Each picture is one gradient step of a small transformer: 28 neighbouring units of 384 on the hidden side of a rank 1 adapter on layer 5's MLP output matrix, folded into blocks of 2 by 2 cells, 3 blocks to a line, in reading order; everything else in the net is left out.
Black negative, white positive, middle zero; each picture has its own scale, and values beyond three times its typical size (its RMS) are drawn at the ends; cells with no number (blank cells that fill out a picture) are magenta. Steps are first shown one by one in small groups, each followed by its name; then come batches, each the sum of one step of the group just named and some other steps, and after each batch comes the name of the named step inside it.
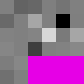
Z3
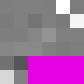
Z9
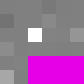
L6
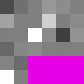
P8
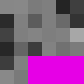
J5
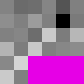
Z3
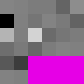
J5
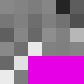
J5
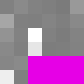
L6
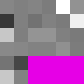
Z9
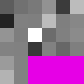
P8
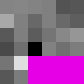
J5
